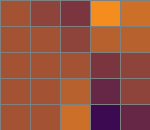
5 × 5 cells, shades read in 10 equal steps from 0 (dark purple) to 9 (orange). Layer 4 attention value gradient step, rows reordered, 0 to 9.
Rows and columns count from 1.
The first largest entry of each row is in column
4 4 1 3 3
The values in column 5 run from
2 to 7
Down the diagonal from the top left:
5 5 5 2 2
